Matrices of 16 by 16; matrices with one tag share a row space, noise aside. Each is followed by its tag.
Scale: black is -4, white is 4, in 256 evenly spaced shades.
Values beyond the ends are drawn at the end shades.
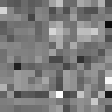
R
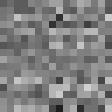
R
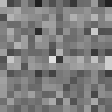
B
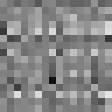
B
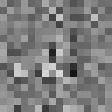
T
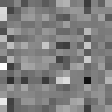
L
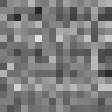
B
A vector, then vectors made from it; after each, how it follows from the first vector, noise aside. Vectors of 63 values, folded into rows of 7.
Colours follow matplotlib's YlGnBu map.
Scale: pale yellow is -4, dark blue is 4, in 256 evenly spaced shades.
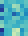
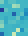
partly zeroed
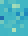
partly zeroed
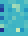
partly zeroed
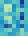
wrapped around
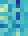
wrapped around
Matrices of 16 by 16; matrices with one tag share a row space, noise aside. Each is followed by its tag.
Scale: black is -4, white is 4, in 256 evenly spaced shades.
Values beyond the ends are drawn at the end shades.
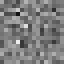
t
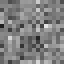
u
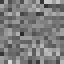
u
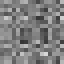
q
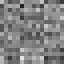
u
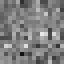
q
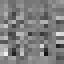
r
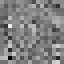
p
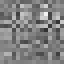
q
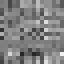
u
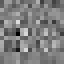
t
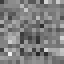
u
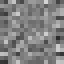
r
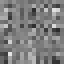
p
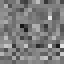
q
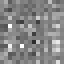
p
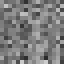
q
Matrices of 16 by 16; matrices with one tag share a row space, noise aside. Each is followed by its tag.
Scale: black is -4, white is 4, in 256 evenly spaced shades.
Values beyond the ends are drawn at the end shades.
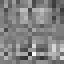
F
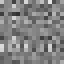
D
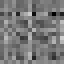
F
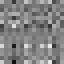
D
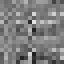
F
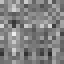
D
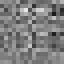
F
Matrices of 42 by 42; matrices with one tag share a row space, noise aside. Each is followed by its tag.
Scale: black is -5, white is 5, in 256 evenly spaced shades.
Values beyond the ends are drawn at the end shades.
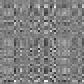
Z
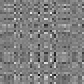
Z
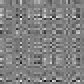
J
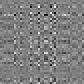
Z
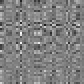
J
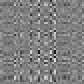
Z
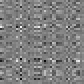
J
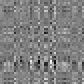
Z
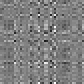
Z
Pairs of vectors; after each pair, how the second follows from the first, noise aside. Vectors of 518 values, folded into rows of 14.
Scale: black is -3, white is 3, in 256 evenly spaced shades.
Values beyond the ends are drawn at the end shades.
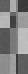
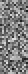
shuffled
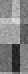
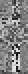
sign-scrambled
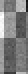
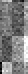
reversed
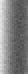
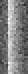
wrapped around
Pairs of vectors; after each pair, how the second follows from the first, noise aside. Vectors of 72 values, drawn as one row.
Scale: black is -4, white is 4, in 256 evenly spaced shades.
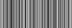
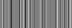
partly zeroed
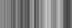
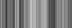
wrapped around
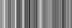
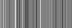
partly zeroed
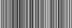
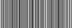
partly zeroed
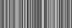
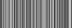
wrapped around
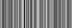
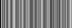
wrapped around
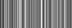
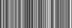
wrapped around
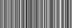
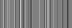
partly zeroed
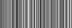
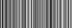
wrapped around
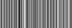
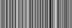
wrapped around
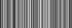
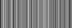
partly zeroed
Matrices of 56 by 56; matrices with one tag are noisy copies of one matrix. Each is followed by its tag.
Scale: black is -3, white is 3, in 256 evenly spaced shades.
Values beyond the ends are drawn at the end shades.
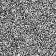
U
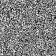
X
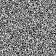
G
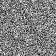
U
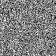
X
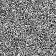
U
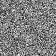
U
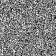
X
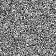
U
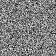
G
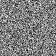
G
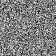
X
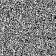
X
